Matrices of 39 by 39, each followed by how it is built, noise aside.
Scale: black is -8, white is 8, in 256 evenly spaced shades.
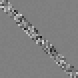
banded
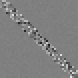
banded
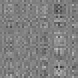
low rank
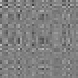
low rank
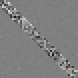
banded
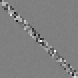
banded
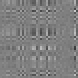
low rank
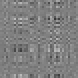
low rank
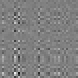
low rank
